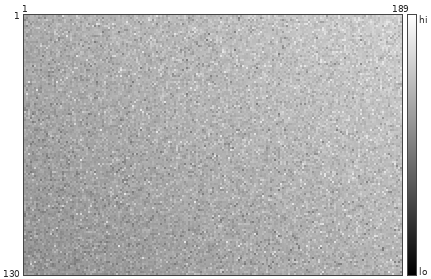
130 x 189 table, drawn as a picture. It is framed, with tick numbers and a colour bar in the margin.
The ninth with the lowest average is the bottom left. On average the colour sits 70% of the way up the scale. The field climbs toward the top right. The histogram is bell-shaped. Fine speckle covers the field. The top right is the ninth with the highest average. No single row or column stands out from its neighbours.
